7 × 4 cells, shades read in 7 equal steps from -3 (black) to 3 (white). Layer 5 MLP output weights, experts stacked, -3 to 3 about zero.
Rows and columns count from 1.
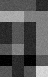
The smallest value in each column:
-3 -2 -3 -2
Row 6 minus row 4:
-1 -1 -1 -1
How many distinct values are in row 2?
2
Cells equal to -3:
2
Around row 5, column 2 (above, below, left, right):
-1 -2 -1 -2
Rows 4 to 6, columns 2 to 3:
-1 -2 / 0 -2 / -2 -3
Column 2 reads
-1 1 -1 -1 0 -2 -2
